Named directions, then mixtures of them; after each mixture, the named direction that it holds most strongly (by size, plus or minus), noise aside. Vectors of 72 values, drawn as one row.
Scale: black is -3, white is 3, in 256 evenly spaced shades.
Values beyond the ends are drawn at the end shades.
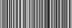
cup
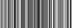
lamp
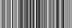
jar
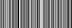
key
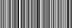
key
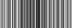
jar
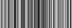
lamp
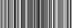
lamp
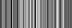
jar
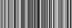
lamp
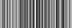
jar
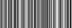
lamp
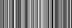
lamp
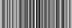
jar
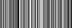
key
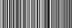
cup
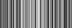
lamp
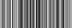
jar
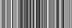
jar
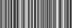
jar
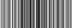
jar
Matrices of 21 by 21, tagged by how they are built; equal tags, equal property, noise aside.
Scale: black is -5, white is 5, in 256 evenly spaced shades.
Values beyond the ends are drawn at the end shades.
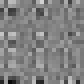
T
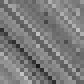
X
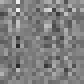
T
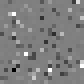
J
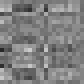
T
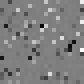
J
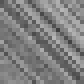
X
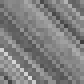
X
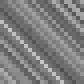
X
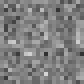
T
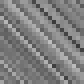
X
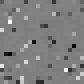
J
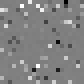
J
